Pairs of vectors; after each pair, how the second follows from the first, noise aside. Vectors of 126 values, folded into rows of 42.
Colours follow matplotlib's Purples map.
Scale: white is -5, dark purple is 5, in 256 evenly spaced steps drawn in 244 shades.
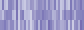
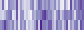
scaled up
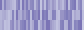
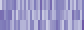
negated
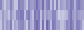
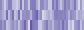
shuffled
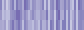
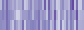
negated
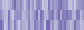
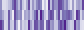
scaled up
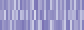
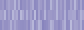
shrunk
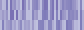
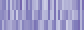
negated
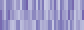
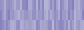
shrunk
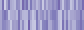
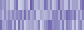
shuffled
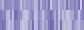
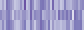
wrapped around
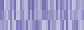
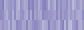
shrunk
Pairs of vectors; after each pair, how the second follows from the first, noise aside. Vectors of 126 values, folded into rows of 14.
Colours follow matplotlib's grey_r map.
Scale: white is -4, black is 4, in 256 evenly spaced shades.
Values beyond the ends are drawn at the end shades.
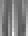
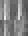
wrapped around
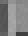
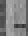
wrapped around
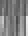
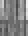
wrapped around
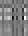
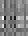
reversed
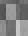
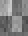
reversed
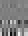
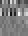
wrapped around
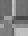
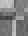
reversed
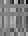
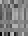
reversed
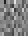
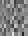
reversed
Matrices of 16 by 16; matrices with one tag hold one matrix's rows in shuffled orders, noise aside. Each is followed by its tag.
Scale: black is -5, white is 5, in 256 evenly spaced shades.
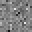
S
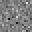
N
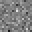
N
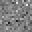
N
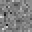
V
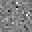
N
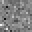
V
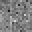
S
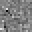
V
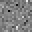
N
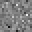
N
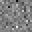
N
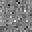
S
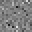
N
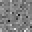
S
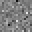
N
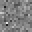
V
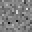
N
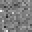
V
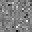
N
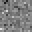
V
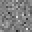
N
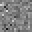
V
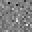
N
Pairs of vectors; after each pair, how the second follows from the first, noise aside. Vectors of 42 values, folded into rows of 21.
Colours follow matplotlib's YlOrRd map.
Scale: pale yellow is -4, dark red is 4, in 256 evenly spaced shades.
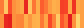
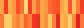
negated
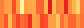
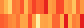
wrapped around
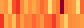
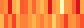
negated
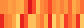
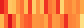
wrapped around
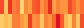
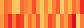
shuffled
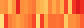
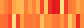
wrapped around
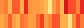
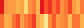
wrapped around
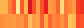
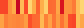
negated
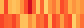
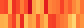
sign-scrambled
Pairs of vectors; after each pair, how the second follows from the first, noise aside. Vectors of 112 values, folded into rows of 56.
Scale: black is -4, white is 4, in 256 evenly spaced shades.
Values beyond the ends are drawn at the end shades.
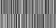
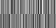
wrapped around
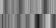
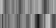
copied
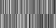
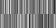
copied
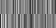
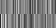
copied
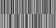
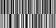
scaled up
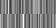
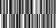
scaled up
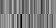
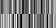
scaled up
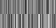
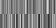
negated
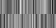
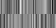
copied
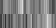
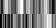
scaled up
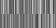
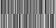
wrapped around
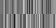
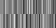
negated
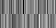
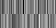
copied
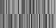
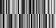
scaled up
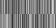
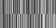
wrapped around
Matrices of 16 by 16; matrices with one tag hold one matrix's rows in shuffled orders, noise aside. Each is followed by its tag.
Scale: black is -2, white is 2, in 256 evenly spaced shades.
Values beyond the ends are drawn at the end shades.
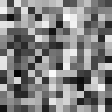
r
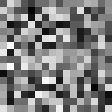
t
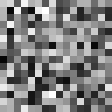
t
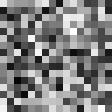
r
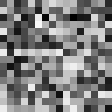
r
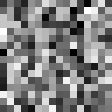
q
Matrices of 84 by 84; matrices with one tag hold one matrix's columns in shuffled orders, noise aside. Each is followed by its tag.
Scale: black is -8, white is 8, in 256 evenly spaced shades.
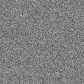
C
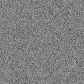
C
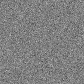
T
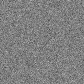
C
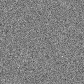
T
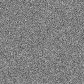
T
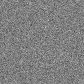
T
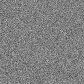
T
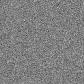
T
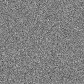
T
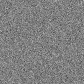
T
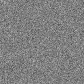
T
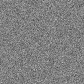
C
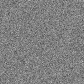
C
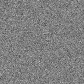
C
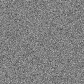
C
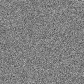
C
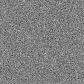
T
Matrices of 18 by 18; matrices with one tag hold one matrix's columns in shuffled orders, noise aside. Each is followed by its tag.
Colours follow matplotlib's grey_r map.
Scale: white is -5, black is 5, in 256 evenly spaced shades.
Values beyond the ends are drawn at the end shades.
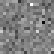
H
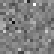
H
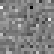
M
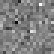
H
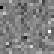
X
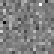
H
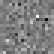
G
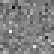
X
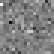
H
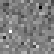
X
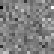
M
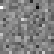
M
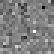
X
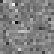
H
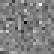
H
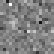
H
